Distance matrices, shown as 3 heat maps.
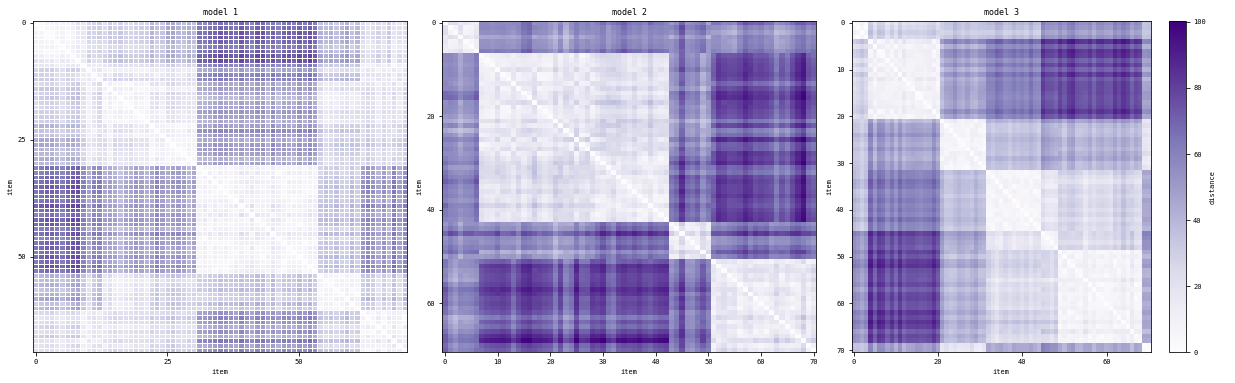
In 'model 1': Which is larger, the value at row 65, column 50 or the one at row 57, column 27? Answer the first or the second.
the first
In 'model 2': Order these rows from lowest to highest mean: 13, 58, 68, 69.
13, 69, 58, 68
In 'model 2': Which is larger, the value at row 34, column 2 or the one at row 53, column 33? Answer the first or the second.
the second
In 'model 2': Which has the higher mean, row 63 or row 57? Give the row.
57
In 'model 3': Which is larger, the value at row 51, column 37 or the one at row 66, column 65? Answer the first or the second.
the first
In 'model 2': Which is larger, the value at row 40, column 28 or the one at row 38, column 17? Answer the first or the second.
the second
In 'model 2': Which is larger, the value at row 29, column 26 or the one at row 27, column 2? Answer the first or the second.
the second
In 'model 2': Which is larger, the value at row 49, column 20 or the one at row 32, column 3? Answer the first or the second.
the second
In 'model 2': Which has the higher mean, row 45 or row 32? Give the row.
45
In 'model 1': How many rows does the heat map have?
71
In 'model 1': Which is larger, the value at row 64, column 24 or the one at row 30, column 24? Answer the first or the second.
the first
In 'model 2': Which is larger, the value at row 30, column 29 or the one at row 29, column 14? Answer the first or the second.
the second
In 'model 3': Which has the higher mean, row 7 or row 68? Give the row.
7
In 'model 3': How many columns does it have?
71
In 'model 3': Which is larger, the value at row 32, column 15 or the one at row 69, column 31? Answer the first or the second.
the first
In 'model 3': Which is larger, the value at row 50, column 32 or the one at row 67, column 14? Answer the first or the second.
the second
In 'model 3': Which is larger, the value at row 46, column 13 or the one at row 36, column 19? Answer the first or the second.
the first
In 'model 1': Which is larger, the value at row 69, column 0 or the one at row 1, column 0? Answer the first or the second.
the first
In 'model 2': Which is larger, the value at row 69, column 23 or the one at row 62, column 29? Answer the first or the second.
the second
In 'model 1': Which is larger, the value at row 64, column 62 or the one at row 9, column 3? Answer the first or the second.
the second
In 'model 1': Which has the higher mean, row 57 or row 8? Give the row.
8
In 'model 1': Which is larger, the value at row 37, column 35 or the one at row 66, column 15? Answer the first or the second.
the second
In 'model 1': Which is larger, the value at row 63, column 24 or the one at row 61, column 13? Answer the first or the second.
the first
